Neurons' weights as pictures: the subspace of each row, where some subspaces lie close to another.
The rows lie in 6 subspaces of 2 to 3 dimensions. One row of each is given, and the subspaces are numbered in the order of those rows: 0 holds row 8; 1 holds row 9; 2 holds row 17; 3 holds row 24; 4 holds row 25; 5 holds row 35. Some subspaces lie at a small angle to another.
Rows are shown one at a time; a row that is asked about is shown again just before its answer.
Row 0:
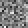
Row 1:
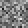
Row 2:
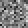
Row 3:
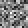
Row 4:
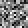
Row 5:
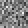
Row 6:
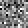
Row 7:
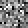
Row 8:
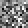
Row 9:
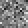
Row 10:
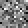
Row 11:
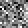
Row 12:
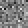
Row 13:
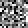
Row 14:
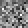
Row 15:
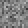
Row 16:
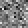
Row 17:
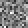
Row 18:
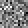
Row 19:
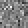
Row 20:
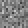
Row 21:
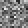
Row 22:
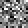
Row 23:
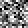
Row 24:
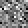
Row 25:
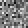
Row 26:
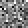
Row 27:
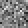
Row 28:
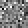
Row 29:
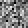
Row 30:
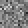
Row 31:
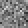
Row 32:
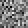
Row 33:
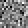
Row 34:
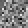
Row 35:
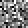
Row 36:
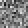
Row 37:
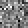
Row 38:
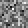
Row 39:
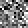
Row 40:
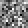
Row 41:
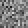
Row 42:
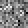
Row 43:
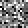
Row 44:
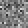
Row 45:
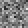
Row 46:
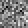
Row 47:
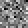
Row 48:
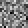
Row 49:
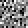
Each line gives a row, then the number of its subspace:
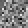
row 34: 4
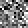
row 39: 3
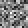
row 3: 2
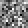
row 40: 4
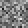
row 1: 0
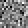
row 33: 5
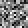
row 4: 2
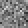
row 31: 1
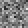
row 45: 3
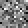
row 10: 1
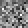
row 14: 0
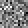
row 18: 0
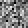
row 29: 4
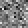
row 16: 3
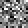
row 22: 1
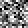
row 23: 3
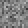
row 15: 3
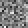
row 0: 2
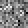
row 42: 0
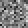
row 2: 2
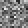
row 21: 2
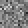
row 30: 0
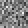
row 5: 3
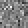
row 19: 5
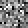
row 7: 4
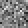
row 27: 1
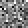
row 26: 5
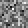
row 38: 5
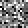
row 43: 4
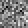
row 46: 1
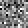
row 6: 4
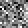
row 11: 0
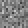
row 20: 2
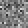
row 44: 4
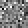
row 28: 5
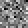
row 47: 1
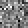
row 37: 5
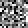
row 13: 2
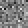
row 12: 5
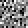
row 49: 4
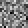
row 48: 2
